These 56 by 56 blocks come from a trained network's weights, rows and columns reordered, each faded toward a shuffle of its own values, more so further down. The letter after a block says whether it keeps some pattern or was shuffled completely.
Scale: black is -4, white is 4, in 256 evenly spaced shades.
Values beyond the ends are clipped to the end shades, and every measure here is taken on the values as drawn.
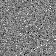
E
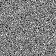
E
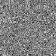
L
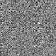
L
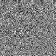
L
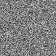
E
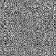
L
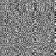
L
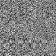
L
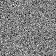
E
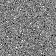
E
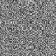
L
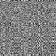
L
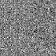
L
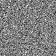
E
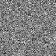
L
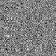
L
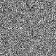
L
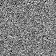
E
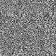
L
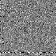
L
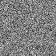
E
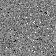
E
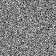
E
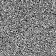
E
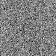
E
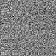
L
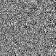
L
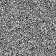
E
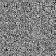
L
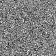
E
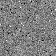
E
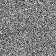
E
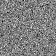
E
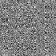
L
